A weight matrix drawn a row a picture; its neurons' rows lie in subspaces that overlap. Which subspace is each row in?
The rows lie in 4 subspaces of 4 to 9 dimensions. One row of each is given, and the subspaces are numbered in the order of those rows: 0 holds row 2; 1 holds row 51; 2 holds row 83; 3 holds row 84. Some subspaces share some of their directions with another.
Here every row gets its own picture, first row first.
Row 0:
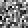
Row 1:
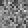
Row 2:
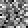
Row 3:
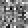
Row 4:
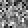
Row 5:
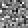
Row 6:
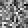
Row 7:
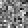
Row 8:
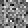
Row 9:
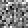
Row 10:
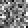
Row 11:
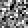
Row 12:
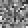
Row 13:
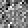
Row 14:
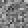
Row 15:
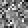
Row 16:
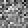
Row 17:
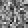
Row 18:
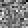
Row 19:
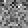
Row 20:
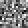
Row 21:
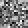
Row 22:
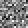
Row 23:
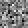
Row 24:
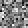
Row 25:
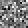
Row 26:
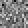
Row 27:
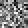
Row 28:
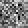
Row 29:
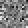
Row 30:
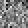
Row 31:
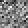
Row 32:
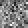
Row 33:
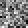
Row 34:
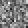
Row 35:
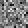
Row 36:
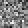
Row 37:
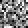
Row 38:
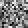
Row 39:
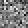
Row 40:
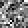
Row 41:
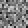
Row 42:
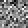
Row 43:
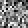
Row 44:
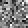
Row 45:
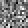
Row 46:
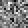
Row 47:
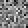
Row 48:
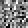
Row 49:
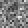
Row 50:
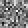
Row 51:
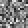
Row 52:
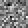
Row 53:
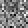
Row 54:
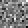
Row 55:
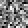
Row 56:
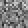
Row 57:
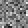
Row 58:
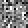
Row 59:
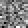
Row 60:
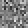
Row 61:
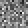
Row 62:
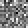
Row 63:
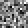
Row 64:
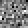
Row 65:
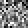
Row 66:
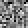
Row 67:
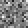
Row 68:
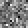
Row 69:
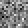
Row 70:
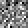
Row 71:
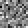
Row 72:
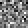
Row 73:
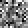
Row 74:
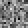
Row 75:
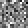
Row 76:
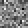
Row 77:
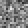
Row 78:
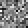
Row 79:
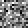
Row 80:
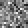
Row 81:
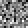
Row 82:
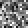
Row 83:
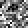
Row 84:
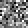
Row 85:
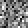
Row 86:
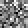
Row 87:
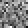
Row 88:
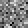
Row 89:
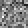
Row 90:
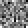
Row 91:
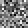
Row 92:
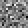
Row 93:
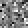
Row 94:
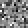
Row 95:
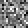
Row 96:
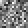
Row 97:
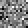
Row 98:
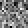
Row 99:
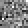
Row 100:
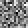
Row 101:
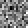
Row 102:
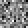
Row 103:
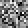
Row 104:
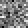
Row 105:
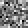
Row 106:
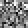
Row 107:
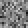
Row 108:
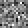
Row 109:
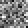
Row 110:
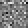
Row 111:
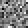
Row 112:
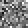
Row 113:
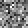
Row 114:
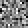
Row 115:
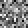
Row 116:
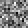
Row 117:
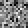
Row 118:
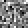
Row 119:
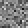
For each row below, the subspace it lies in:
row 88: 1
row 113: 3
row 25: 3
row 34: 0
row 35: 2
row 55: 0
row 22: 3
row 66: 1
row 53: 2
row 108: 3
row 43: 0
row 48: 2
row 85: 0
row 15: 2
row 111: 1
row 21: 2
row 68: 2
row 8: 2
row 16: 2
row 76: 2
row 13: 2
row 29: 1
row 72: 1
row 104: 0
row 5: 3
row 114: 3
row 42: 1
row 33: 0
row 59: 0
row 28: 3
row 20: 3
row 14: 2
